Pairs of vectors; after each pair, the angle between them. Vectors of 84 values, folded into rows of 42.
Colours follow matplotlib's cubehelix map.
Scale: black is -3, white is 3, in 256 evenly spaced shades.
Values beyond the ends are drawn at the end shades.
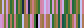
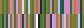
nearly opposite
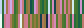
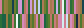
orthogonal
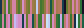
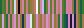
partly aligned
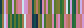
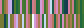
partly opposed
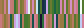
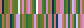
partly aligned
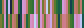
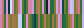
nearly opposite
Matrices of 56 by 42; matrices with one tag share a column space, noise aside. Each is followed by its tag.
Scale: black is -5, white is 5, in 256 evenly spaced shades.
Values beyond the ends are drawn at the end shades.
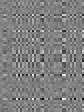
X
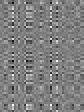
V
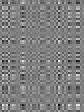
V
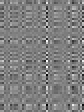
V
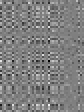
V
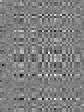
X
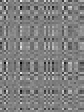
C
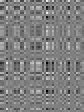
C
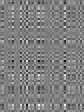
V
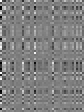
C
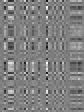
C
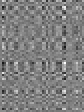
C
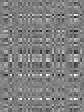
X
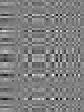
X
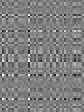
X
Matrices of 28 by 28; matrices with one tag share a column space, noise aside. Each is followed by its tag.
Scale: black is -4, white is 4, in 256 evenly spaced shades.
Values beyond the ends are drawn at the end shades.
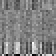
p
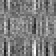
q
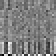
p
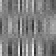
q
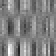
q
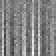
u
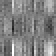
q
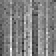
u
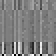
p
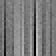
u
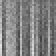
u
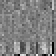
p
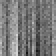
u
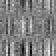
q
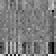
p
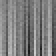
u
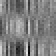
q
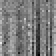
u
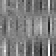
q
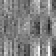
q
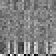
p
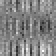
q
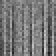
u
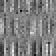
q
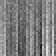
u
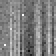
u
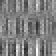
q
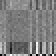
p
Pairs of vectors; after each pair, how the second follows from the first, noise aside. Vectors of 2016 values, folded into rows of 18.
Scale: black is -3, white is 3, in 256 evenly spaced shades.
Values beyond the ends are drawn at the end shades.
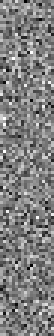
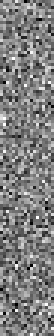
copied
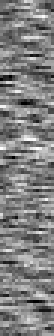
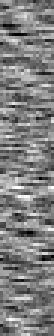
reversed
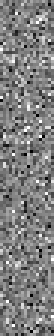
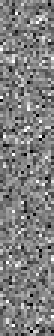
copied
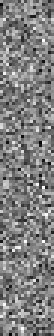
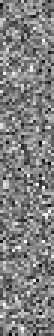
copied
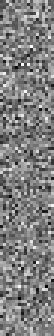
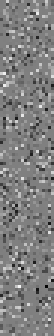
partly zeroed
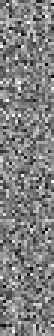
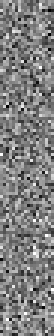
reversed
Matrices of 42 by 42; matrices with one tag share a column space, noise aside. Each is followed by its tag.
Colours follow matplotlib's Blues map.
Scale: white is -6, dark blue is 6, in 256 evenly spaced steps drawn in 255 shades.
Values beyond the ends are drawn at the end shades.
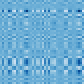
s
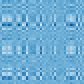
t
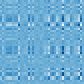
t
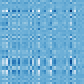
s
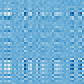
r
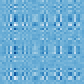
t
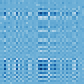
r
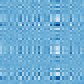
t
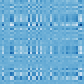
t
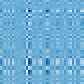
s
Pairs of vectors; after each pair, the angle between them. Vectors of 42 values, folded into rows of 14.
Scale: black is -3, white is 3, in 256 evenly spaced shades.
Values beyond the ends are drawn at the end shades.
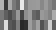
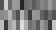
nearly opposite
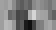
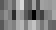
partly opposed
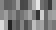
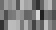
nearly opposite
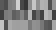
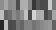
nearly opposite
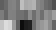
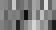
orthogonal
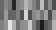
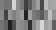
nearly opposite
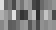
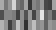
orthogonal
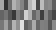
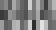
orthogonal
